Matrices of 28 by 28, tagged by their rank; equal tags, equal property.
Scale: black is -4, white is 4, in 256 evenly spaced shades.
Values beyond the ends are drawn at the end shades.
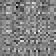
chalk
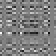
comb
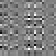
comb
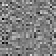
chalk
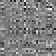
chalk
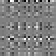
comb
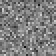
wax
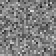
wax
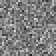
wax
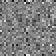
chalk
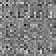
chalk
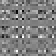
comb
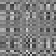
comb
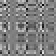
comb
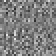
chalk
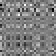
comb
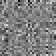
chalk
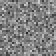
wax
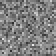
wax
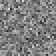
wax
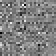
chalk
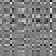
comb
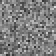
wax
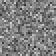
wax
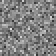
wax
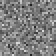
wax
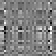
comb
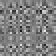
comb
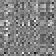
chalk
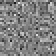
chalk
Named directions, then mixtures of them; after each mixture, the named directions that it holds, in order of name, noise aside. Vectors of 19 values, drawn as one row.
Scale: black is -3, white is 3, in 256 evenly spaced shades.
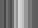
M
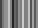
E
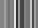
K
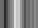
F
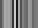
E, K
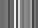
K, M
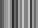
E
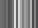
K, M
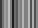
E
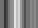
F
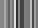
K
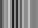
E, K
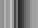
M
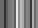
F, K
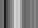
F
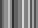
E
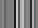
K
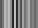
E, K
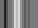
F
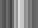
M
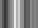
F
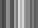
E, M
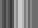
M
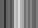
F, M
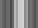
M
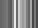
K, M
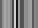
E, K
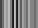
E, K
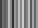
E, F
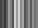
E, F
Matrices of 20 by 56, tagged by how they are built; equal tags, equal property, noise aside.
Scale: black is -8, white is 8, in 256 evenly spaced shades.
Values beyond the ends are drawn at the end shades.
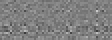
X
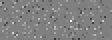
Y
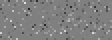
Y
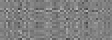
X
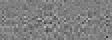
X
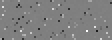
Y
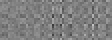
X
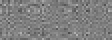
X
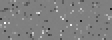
Y
